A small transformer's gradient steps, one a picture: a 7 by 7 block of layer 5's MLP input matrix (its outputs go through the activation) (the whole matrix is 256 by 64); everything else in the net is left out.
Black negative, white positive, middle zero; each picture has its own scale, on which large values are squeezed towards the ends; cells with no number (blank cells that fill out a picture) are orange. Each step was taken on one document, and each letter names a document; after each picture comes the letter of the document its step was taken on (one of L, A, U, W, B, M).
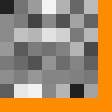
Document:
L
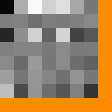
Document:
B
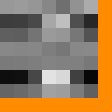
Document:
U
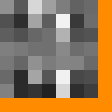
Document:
U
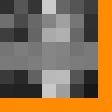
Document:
U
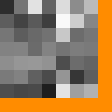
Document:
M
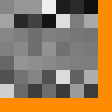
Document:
M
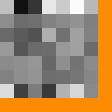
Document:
L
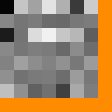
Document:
B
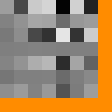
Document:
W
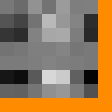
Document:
U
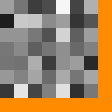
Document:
W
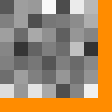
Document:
L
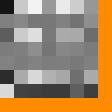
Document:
B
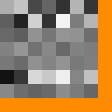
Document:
M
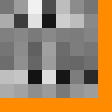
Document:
M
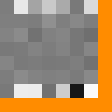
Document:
L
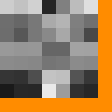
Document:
U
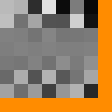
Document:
M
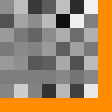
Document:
W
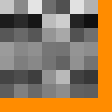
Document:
U
